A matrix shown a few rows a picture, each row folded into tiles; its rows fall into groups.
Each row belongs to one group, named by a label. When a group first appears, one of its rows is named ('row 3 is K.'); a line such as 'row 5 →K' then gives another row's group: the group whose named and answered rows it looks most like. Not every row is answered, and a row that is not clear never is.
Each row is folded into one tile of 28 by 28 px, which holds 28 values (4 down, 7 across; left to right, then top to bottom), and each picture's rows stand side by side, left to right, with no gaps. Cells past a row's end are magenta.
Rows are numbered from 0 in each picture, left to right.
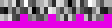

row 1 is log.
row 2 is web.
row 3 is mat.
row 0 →mat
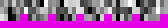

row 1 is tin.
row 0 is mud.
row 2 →log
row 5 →tin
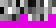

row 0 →mat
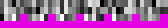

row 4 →log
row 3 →mat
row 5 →web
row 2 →web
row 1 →tin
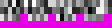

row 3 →log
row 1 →mat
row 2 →mat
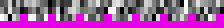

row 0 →web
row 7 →web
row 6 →tin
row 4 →mud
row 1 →mud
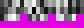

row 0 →tin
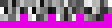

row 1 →web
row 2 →mud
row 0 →web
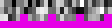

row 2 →web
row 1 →tin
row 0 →web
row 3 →tin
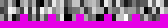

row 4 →tin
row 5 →log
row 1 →tin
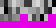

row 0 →log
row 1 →mud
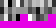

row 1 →mud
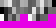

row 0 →mat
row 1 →mud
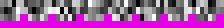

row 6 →log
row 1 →log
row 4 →mud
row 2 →web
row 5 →tin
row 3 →mud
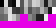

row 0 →tin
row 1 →mud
